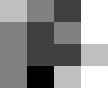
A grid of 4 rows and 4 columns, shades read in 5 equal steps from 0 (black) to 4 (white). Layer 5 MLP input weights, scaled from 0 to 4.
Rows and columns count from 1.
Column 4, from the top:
4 4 3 4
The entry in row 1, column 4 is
4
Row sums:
10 9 7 9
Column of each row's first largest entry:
4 4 4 4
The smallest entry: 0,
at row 4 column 2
